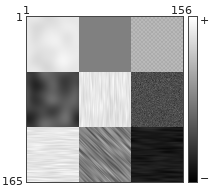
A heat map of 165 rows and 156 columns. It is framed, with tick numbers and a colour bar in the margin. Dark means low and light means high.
It is made of 3 by 3 panels. Panel 1,1: very high, smooth, faint in contrast. Panel 1,2: middling, flat. Panel 1,3: high, checkered, faint in contrast. Panel 2,1: low, smooth. Panel 2,2: very high, streaked downward, faint in contrast. Panel 2,3: low, fine-grained, faint in contrast. Panel 3,1: very high, streaked across, faint in contrast. Panel 3,2: middling, slanting down to the right. Panel 3,3: very low, streaked across, faint in contrast.
